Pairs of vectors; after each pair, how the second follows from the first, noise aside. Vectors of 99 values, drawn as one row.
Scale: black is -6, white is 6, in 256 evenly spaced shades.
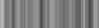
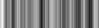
scaled up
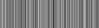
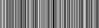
scaled up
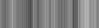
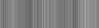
shrunk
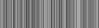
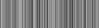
reversed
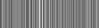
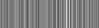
wrapped around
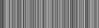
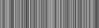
reversed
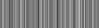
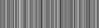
reversed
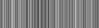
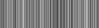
reversed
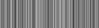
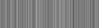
shrunk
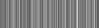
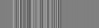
partly zeroed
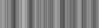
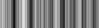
scaled up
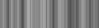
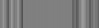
partly zeroed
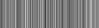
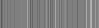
partly zeroed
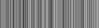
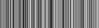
scaled up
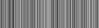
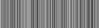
wrapped around
